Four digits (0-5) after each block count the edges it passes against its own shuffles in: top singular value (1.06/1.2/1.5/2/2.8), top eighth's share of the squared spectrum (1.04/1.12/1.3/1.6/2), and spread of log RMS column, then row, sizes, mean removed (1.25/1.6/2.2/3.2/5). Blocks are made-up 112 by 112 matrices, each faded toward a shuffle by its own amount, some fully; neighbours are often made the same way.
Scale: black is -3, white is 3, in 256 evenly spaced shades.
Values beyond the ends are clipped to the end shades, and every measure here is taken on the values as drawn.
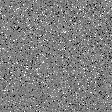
2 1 0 0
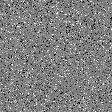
0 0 0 0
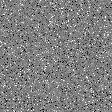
0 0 0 0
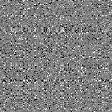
5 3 2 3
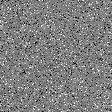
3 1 0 0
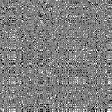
5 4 3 3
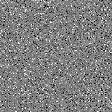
4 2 1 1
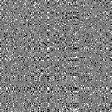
5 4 3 3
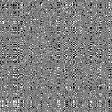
5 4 3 3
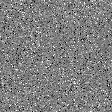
2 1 0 0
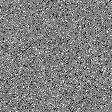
0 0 0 0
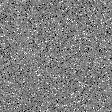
0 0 0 0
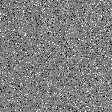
2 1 0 0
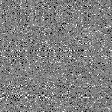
4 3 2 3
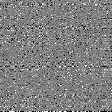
4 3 1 3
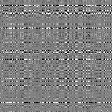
5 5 3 5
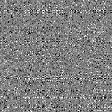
4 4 2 3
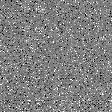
3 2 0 1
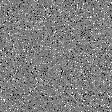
2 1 0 1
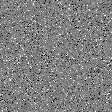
0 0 0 0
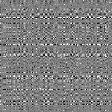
5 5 3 4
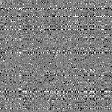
5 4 3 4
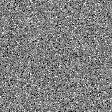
3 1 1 0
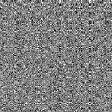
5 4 3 3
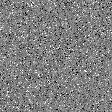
2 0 0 0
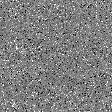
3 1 0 0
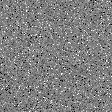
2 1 0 0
